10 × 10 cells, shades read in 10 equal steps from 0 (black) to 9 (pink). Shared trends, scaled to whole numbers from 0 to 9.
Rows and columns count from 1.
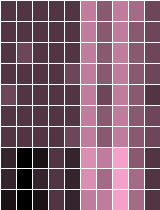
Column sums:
27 22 25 30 29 72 54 76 53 36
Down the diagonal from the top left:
3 3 3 3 3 7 5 9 6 3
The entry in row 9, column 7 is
6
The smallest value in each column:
1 0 1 3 2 7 4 7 5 3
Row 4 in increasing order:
3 3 3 3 4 4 5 5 7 7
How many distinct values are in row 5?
4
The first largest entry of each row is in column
6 6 6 6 6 6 6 8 8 8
